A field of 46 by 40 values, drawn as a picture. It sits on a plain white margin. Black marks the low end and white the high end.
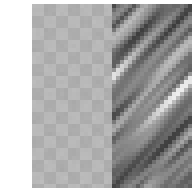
It is made of 1 by 2 panels. Panel 1,1: high, checkered, faint in contrast. Panel 1,2: middling, slanting up to the right, strong in contrast.
